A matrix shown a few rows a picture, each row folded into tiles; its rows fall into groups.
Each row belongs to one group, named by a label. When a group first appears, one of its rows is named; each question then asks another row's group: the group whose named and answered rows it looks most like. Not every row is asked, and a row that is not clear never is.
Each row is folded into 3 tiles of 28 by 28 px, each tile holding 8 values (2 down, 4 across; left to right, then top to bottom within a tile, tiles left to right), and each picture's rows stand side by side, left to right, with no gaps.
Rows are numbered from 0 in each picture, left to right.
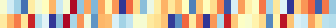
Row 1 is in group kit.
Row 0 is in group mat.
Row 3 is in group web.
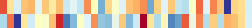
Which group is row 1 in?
web
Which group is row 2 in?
kit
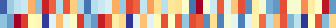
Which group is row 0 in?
kit
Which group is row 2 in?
mat
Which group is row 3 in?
mat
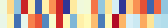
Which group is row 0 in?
web
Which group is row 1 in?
web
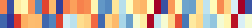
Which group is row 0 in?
kit
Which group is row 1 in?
mat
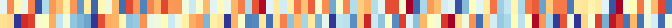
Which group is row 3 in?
web
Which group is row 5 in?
mat
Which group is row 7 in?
mat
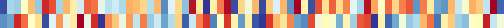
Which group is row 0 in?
kit
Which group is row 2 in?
web
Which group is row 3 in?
kit
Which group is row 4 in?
mat
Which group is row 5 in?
mat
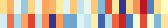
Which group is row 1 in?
web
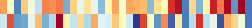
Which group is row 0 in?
web
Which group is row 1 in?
web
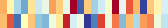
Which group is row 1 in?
kit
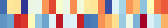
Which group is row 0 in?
kit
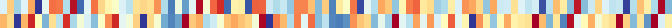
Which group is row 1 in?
mat
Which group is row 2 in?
kit
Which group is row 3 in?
web
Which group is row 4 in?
kit
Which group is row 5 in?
web
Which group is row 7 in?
mat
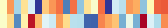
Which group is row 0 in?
web
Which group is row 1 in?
kit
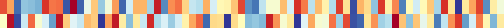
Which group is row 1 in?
mat
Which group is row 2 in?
mat
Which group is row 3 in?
kit
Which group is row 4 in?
web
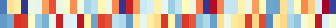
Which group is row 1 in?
kit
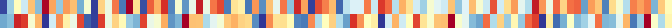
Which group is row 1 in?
kit
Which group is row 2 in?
kit
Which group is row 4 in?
kit
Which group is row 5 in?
mat
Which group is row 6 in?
mat
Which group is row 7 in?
web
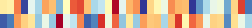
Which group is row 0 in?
kit
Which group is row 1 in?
kit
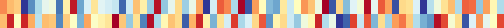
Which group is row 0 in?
mat
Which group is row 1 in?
mat
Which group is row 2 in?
mat
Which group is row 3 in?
mat
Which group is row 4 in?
kit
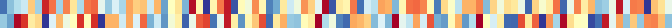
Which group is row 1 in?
web
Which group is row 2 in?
web
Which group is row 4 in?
kit
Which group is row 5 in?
web
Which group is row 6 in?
kit
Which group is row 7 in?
kit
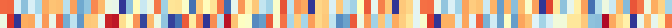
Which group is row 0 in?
web
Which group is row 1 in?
mat
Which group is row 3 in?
kit
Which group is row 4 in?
kit
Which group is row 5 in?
web
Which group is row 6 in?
kit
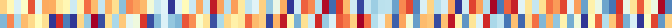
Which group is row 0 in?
web
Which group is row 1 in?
web
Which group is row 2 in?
kit
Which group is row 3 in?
mat
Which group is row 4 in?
mat
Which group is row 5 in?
mat
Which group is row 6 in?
web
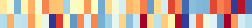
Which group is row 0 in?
web
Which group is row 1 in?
web
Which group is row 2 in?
web
